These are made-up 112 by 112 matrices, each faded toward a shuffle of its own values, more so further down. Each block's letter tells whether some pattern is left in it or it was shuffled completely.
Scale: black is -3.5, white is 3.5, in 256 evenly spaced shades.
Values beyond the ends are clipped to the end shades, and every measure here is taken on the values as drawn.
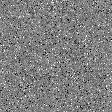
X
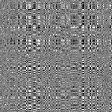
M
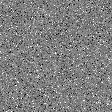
X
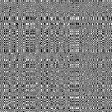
M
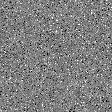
X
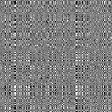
M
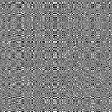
M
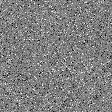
X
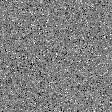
X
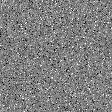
X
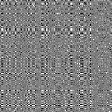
M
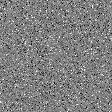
X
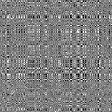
M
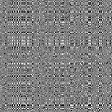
M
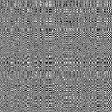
M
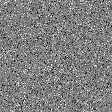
X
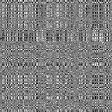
M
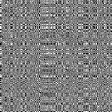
M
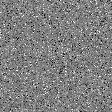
X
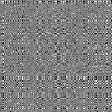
M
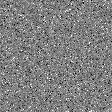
X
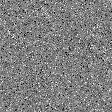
X
